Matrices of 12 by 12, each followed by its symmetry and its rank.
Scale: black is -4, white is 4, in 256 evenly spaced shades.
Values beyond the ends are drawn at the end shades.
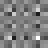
symmetric, rank one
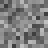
symmetric, full rank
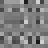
neither, rank two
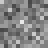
symmetric, full rank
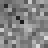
symmetric, full rank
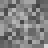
symmetric, full rank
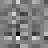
neither, rank two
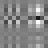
neither, rank one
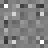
symmetric, rank two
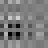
neither, rank one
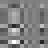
neither, rank one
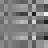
neither, rank one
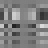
neither, rank one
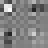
symmetric, rank two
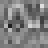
neither, rank two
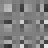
symmetric, rank one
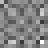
symmetric, rank two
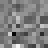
neither, rank two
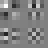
symmetric, rank one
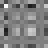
symmetric, rank one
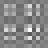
symmetric, rank one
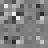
symmetric, rank two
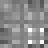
symmetric, rank two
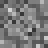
symmetric, full rank
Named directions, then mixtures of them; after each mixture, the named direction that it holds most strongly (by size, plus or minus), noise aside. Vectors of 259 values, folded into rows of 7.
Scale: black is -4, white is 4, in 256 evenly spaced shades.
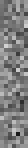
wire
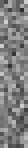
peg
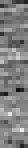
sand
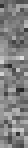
sand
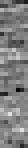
sand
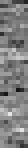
sand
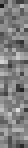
sand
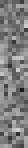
wire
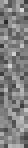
peg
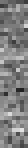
sand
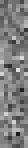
wire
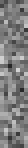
peg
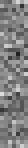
wire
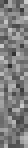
peg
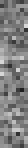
sand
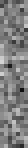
peg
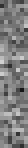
sand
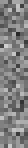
wire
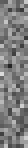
peg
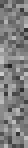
peg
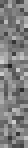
peg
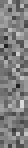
wire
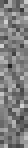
peg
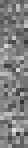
wire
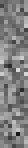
wire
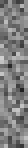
peg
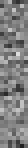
sand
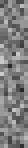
peg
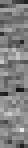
sand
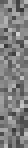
peg
